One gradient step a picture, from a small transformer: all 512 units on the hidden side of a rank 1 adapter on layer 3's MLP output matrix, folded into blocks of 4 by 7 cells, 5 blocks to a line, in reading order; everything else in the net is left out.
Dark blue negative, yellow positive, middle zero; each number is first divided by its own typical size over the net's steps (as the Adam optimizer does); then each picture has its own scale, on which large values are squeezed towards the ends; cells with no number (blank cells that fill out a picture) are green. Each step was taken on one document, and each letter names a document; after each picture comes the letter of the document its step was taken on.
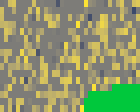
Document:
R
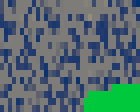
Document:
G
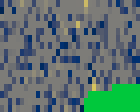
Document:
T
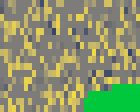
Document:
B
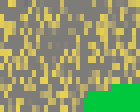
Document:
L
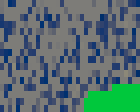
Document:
L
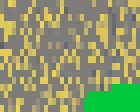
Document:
L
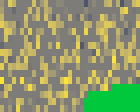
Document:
B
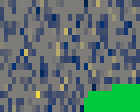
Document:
T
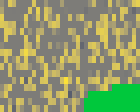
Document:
B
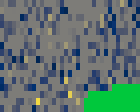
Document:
L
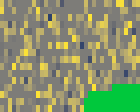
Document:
R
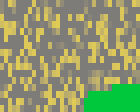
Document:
B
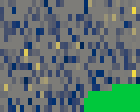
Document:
T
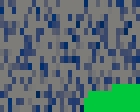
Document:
T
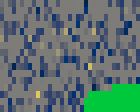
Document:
T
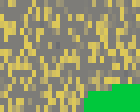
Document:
B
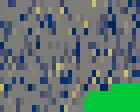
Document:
L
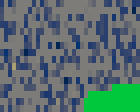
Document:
G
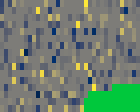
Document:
T
